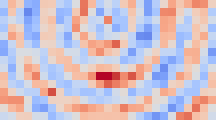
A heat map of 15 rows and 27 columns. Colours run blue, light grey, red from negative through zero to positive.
Ninth with the highest average: centre. Rings: centred on the top middle. Slope: none.
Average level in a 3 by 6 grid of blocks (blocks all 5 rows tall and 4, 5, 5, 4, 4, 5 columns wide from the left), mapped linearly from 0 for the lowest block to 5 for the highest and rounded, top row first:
0 0 3 0 2 3 / 1 2 5 3 0 2 / 4 1 3 4 0 3
